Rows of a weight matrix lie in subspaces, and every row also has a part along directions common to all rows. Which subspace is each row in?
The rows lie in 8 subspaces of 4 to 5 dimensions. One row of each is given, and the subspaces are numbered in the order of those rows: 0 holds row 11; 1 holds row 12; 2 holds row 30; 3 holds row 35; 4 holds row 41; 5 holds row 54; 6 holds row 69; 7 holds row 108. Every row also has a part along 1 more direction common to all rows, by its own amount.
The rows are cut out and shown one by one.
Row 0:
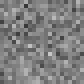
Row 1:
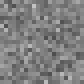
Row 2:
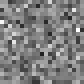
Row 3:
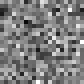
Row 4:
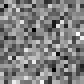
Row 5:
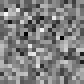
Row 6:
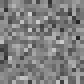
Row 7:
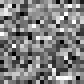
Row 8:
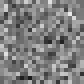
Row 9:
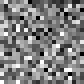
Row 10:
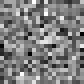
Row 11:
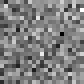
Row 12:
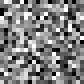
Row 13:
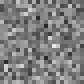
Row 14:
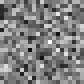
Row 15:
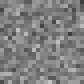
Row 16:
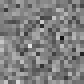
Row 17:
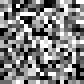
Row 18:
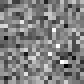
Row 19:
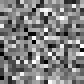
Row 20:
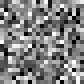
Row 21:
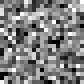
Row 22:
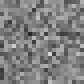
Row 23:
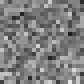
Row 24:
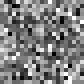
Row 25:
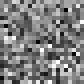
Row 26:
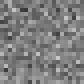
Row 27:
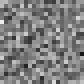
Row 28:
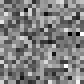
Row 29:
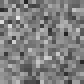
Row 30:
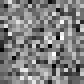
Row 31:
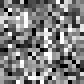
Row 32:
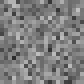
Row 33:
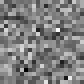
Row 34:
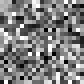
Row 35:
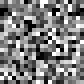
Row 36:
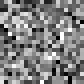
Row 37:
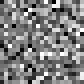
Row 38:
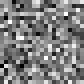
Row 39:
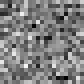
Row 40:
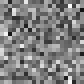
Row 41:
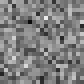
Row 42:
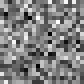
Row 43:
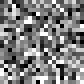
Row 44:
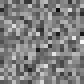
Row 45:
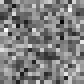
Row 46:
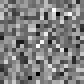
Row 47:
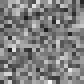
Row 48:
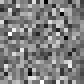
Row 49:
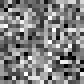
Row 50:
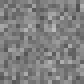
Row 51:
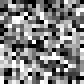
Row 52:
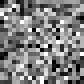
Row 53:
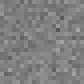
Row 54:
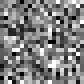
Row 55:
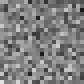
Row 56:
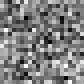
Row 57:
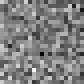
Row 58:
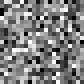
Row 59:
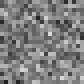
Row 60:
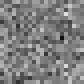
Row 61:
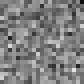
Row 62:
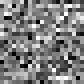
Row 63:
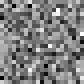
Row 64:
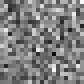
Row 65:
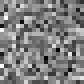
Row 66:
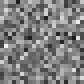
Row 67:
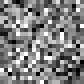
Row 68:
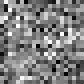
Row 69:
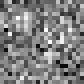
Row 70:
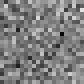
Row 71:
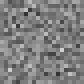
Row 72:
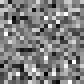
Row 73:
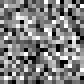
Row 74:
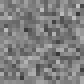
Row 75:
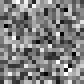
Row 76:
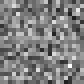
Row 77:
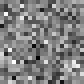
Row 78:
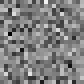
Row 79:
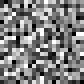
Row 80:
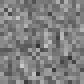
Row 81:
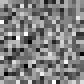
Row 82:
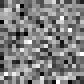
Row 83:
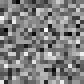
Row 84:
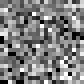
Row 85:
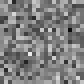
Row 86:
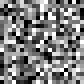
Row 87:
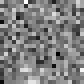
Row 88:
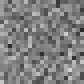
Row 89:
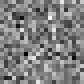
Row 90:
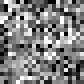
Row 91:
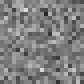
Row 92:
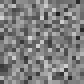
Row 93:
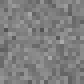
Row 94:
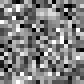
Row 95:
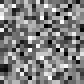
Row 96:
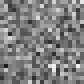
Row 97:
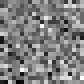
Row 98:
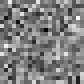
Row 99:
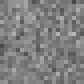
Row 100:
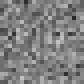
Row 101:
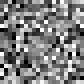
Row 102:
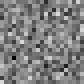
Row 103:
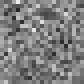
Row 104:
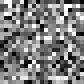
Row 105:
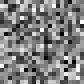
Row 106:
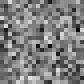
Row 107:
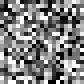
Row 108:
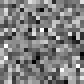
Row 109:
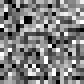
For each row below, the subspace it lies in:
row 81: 1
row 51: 7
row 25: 5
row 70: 0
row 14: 3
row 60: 2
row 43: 4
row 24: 6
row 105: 4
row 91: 5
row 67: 0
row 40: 0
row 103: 2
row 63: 3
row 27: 1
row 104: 1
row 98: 5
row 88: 0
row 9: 0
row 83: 7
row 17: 4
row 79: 1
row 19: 7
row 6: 7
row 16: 2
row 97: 2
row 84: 2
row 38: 4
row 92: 3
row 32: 6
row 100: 5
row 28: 7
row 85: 4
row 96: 5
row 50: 6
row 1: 3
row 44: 3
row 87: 2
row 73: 6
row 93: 7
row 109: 4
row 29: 2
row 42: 2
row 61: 5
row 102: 3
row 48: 0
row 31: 6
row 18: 6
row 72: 4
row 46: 3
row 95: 3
